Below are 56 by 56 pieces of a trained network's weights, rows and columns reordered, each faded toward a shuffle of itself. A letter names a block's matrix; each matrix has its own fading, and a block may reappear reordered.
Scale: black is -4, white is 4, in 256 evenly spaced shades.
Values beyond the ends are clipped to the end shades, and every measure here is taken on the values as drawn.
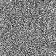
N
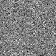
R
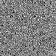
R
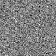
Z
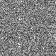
N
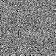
Z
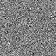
Z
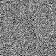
Z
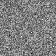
N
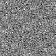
Z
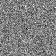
N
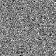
R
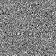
Z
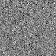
Z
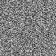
N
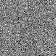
Z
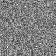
N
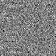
Z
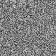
N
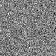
Z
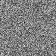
N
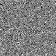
R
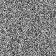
N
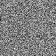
N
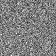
N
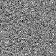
Z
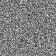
N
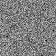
N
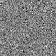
Z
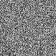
N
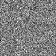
N
